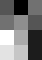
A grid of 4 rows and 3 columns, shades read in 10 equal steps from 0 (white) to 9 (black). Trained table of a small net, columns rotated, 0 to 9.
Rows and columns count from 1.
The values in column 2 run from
2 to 9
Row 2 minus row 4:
4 2 -2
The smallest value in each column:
0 2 5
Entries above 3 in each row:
3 3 1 1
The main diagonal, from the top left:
6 4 8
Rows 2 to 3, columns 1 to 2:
5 4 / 0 3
